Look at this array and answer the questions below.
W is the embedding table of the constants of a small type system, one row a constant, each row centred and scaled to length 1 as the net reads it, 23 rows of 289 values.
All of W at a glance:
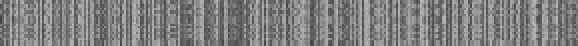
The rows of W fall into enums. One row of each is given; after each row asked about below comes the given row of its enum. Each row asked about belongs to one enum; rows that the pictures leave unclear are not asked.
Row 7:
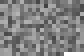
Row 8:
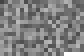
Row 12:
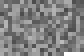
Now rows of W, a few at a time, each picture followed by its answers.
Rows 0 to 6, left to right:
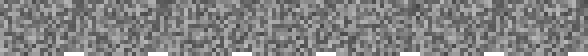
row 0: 12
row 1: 12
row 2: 8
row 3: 8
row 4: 7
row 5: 12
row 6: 12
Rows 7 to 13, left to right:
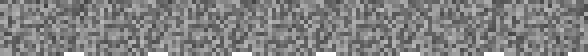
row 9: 8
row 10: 8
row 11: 8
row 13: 7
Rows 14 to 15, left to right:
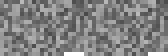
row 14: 12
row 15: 12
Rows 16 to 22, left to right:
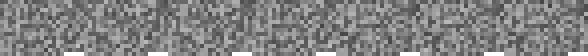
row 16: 8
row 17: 12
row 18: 12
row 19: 8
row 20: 7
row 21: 7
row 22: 7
